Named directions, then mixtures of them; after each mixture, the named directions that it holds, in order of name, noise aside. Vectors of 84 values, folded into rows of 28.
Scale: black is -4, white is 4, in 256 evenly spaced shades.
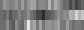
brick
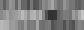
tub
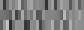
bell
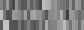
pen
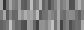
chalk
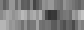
tub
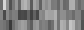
chalk, tub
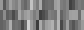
brick, chalk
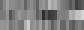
brick, tub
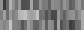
chalk, tub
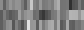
brick, chalk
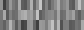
chalk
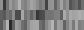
bell, brick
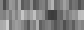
bell, tub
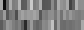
bell, chalk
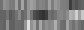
brick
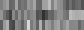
brick, pen
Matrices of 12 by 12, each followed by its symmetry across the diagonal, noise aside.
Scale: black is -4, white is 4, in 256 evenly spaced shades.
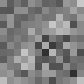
symmetric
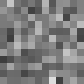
neither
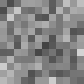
symmetric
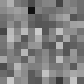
neither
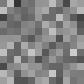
symmetric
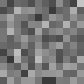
neither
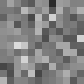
neither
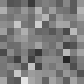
neither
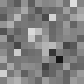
symmetric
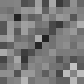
symmetric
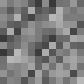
symmetric
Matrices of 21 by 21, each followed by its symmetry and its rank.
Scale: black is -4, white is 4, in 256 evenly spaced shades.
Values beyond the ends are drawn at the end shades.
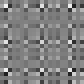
symmetric, rank one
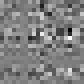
neither, rank three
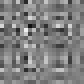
antisymmetric, rank two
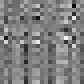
neither, rank three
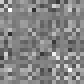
symmetric, rank three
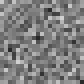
symmetric, full rank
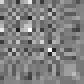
symmetric, rank three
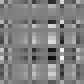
neither, rank one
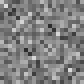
symmetric, full rank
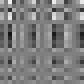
neither, rank one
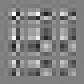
symmetric, rank one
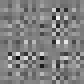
antisymmetric, rank two
